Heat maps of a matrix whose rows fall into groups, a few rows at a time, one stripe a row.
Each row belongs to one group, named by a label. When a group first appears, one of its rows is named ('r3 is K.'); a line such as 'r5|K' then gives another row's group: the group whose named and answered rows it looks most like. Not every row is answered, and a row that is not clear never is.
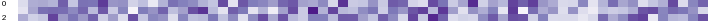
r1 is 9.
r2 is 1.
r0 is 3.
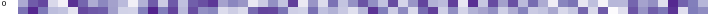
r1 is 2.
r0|9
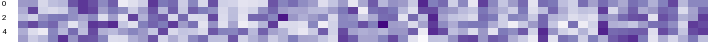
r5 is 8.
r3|2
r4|1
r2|1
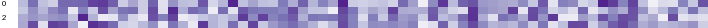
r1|3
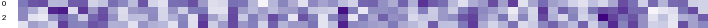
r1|8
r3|8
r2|8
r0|9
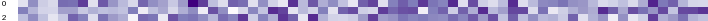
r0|9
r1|1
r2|9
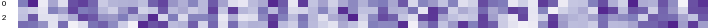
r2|2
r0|2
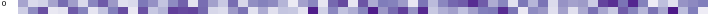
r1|9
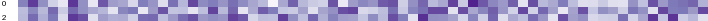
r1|1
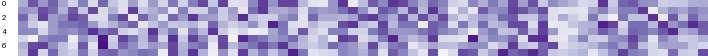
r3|1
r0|3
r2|9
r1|1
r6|3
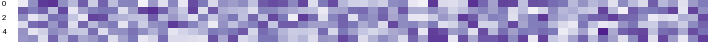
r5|1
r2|8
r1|2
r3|3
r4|1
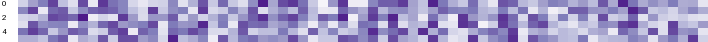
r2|3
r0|3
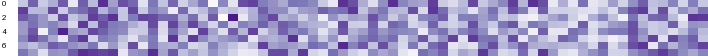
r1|1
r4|8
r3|3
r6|1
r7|2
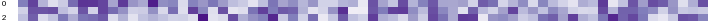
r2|8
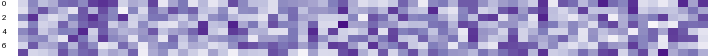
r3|8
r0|8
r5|9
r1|3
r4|9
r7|1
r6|3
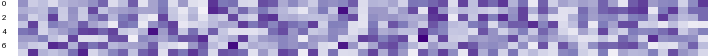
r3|3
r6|8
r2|1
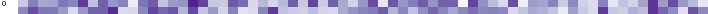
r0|9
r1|2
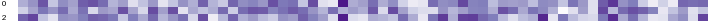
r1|3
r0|8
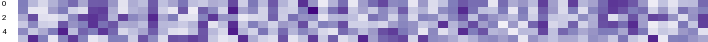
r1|8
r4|8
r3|8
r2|2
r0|8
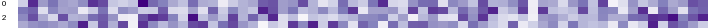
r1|1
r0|2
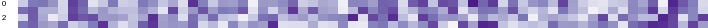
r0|9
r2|2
